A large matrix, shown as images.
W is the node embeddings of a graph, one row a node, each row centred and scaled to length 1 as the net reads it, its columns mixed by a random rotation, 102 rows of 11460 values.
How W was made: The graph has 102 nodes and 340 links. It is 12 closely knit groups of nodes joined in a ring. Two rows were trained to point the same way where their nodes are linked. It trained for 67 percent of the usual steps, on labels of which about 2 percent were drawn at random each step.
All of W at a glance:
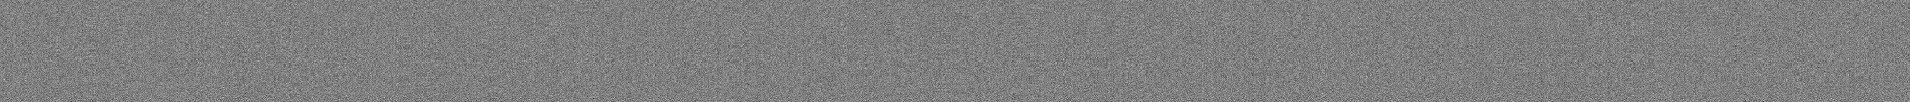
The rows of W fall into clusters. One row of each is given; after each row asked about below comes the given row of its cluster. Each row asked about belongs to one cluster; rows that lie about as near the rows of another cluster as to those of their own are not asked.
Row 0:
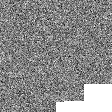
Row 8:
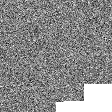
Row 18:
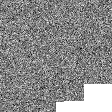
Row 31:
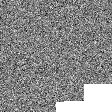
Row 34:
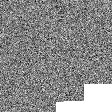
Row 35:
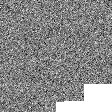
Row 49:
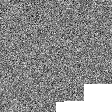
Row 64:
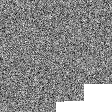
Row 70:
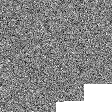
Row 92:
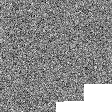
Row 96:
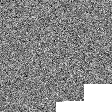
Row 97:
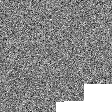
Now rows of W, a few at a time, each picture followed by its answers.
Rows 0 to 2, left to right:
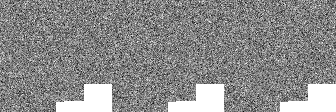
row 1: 64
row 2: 35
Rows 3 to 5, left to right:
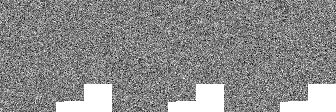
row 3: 18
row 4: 31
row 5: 34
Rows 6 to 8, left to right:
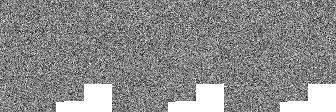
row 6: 18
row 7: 8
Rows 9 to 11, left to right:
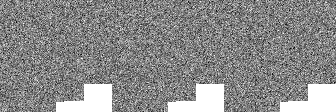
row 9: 64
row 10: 97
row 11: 35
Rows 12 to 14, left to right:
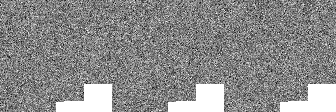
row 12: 8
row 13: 18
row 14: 49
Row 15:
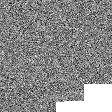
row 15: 0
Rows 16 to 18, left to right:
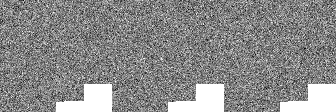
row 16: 92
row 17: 96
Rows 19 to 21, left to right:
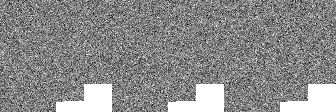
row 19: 0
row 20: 31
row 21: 96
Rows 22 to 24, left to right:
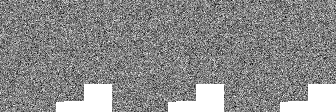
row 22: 34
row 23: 18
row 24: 34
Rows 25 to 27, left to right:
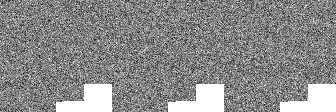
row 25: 96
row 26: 70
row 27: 31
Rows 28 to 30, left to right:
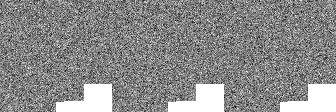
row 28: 49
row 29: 64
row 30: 34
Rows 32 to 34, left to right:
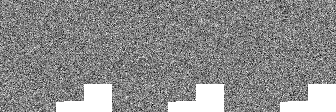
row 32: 70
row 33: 31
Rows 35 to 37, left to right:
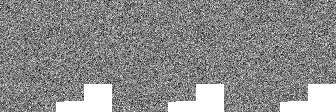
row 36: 92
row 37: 49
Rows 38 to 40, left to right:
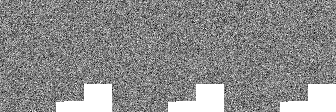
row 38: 97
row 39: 64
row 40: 92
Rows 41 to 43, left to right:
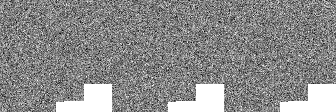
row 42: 31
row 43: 92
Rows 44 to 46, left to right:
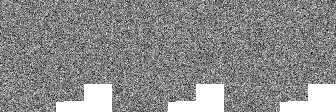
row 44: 70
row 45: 35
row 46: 35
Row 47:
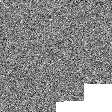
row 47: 97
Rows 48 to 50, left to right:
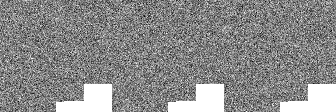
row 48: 96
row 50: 92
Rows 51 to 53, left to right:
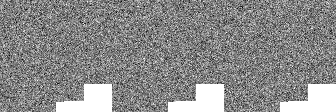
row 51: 64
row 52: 96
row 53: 92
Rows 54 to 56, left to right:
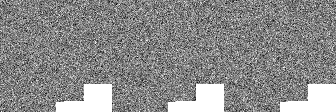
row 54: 31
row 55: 8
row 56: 96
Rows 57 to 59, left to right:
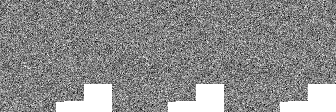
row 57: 49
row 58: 31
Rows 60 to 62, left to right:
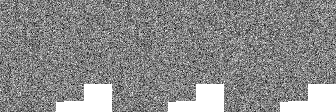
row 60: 35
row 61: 35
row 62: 97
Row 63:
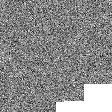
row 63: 0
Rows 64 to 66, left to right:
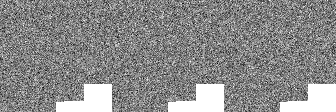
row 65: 64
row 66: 49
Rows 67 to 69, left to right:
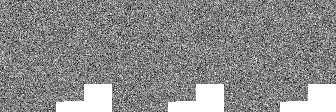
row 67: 0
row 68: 92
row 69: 96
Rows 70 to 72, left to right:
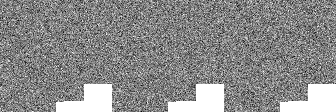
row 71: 18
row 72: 92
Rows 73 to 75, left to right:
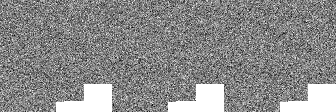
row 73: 70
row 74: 31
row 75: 64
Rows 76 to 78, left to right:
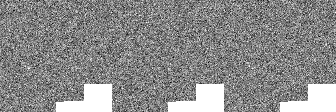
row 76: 49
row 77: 97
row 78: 49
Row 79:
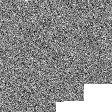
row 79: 96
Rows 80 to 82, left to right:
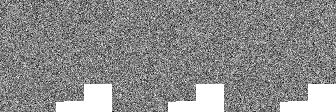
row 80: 49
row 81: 70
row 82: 97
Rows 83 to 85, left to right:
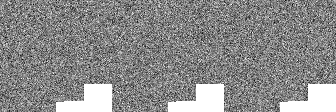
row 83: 64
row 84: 92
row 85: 8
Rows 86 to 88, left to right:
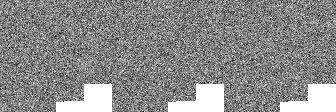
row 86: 64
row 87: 97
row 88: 31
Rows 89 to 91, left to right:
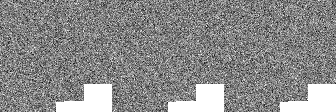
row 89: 70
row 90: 0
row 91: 31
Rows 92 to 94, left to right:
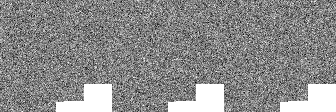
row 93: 96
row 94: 64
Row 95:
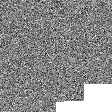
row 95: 34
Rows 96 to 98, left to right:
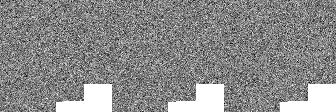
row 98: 8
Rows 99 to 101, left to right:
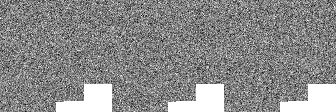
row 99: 49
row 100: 92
